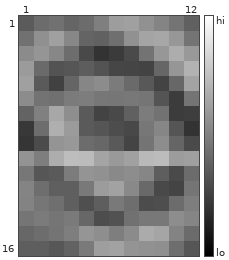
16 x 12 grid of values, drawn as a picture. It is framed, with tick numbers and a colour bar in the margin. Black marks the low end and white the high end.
The bottom left is the smoothest part. Row 10 stands out from the rest. There is no overall slope. Rings spread out from the centre.
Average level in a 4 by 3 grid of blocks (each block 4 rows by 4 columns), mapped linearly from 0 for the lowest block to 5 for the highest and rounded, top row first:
305 | 310 | 353 | 233
